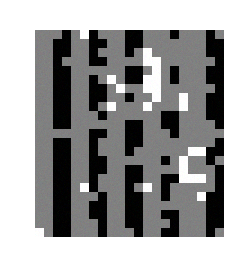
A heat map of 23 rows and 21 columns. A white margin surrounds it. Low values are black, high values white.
Grain: streaks running down. Stripes: upright, repeating 5 times. Slope: none. Ninth with the highest average: top middle.
